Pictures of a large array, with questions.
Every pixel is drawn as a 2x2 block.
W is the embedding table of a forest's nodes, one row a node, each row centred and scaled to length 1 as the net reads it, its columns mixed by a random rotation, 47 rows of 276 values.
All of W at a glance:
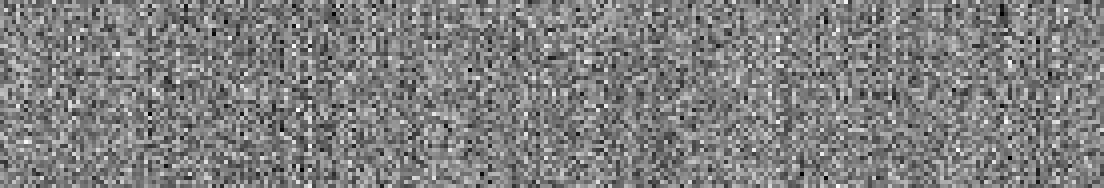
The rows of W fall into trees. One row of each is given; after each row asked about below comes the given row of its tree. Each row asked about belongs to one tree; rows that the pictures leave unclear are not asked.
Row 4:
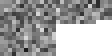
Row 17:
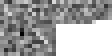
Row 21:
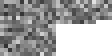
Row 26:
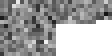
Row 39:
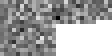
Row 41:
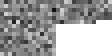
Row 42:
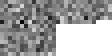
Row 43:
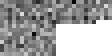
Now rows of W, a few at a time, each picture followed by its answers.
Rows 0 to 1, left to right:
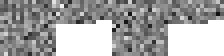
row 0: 21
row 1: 26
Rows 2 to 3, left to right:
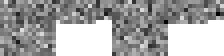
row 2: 4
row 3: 26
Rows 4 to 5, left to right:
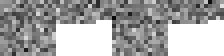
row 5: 4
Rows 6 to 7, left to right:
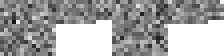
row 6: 41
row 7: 21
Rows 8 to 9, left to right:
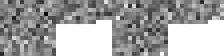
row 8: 26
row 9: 42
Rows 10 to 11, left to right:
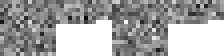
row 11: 4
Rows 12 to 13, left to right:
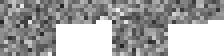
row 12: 42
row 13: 17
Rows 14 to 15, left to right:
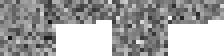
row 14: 21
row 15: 42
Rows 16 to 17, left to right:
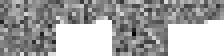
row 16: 42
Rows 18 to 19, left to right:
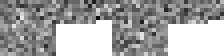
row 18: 43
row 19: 41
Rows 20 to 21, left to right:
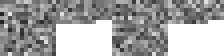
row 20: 17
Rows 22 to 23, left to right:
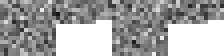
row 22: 39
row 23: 39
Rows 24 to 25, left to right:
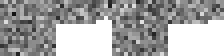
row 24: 39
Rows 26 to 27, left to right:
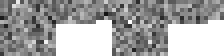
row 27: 42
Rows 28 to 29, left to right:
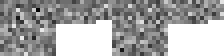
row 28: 43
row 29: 21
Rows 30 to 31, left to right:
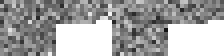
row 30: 42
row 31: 17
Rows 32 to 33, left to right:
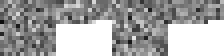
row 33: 43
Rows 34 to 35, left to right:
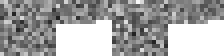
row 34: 39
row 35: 17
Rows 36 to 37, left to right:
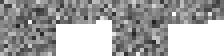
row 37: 17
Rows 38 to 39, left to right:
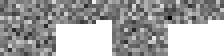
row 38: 21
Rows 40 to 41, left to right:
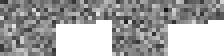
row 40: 43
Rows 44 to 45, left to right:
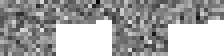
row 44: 4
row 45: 42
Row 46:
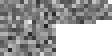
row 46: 21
